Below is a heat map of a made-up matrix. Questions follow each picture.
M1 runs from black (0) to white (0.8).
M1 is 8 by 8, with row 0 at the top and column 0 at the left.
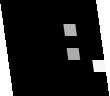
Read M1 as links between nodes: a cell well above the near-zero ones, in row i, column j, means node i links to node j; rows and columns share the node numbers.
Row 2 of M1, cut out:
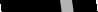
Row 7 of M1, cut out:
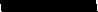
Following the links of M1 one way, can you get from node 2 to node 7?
yes
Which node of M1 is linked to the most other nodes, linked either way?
node 5
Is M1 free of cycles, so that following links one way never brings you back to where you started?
yes
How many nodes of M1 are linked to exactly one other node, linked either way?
3
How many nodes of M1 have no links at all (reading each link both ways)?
4
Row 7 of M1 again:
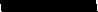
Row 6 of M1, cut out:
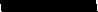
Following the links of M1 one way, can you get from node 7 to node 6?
no
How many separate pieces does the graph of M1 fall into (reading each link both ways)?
5
